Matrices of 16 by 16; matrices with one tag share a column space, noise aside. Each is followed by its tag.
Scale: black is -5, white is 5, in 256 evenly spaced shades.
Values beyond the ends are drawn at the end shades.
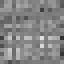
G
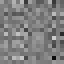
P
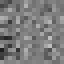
G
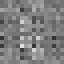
G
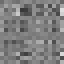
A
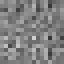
G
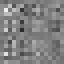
A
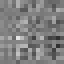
G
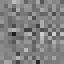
P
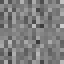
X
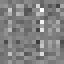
A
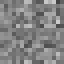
X
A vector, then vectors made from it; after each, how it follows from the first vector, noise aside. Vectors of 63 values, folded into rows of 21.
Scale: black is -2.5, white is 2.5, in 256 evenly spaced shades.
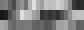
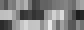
reversed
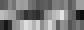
reversed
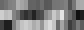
reversed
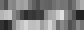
reversed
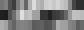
copied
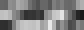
reversed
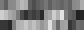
reversed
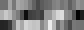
reversed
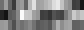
copied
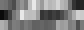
copied
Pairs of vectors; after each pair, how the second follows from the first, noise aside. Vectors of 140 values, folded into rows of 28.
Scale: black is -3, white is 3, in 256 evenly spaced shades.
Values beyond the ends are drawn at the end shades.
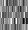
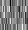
shuffled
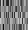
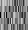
shuffled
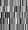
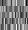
shuffled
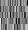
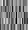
shuffled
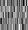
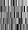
shuffled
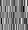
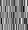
copied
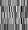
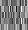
negated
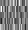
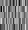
negated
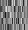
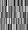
shuffled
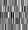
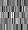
negated
